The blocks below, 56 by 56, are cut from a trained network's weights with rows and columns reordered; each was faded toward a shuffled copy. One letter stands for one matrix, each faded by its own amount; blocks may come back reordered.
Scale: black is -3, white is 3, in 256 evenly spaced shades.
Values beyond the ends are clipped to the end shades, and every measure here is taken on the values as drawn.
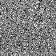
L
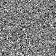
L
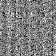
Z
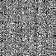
Z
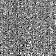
Z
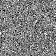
L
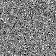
L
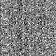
Z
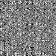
Z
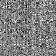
Z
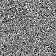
L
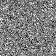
L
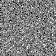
L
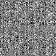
Z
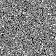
L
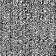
Z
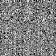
Z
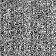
Z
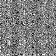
Z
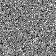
L
